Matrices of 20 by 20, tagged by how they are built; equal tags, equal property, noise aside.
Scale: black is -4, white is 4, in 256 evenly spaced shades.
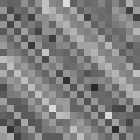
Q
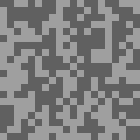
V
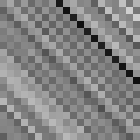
Q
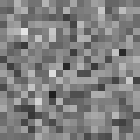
V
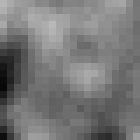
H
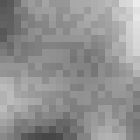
H
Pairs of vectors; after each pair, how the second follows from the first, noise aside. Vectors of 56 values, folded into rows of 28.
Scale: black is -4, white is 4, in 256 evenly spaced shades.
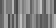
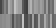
shuffled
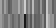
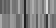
sign-scrambled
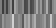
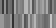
sign-scrambled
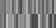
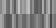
shuffled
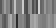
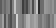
sign-scrambled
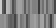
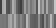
negated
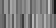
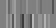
partly zeroed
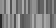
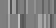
partly zeroed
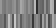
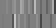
partly zeroed
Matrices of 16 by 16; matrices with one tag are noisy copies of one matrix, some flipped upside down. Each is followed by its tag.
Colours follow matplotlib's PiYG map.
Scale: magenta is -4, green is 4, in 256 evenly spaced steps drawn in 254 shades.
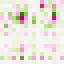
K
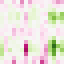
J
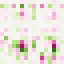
K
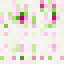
K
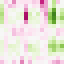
J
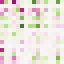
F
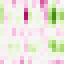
J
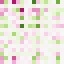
F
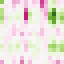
J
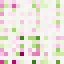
F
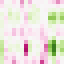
J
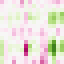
J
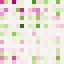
F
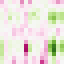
J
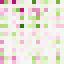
F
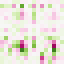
K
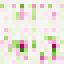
K
